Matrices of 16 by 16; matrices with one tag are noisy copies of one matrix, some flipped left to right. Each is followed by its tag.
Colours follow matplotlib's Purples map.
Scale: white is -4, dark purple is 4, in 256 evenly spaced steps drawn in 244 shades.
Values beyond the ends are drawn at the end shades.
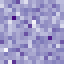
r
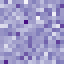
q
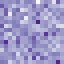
q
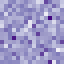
r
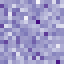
q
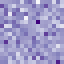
q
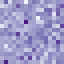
q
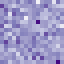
q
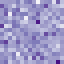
q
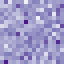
q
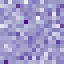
q
